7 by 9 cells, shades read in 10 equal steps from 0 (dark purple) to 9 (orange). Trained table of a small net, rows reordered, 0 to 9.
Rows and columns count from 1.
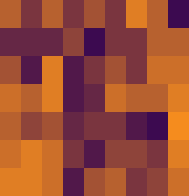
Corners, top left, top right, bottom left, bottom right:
6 0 8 7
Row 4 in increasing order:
1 2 6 6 6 7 7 8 8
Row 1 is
6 3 6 3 5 3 8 6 0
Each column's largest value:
8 8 8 4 5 7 8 7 9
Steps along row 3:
down up down up up down up same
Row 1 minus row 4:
-1 -3 -2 2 3 -4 2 0 -8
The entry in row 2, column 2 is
2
